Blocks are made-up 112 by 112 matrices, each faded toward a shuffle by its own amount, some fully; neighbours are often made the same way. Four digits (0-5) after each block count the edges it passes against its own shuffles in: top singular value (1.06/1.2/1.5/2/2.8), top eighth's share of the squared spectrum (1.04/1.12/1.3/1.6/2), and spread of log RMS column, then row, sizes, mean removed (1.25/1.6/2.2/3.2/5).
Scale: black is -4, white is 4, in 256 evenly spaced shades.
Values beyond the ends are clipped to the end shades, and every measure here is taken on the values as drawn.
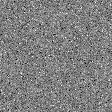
0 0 0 0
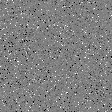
0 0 0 0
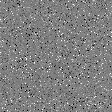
2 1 0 0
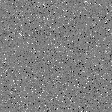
2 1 0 0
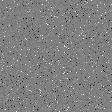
0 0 0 0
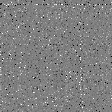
4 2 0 1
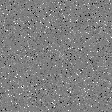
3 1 0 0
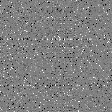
4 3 1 1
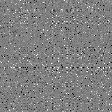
4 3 2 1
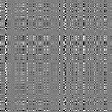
5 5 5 4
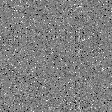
3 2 0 1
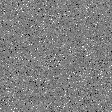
0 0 0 0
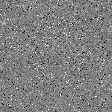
3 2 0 0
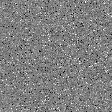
3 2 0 0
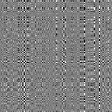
5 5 4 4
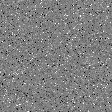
1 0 0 0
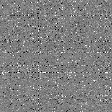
4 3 2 2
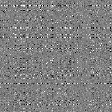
4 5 3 3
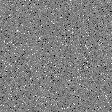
1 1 0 0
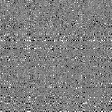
4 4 3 3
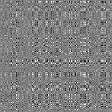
5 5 4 4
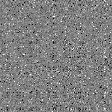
4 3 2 2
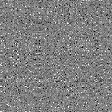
4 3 2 2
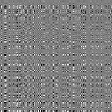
5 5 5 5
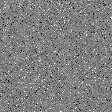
2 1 0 0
